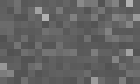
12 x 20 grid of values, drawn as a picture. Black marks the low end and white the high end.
Histogram: skewed, a long tail of high values. Mirror symmetry: none. Roughest part: top right. Calmest part: bottom middle.
